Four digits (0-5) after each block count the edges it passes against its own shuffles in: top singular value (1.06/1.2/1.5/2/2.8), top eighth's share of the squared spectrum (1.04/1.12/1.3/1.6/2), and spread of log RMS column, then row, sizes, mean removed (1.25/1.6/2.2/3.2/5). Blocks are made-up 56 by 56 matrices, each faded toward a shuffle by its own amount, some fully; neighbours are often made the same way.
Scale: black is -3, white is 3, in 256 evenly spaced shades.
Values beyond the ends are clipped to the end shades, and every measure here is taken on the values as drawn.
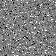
0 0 0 0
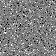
0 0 0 0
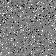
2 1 0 0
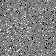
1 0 0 0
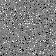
2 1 0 1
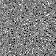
3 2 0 1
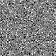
3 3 1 1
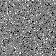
0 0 0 0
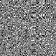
4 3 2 2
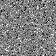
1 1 0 0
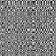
5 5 3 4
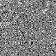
3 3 1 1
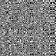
4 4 3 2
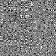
4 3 2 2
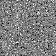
2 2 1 0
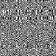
4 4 3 3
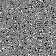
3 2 0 0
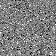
1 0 0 0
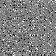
3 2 1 1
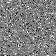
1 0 0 0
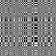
5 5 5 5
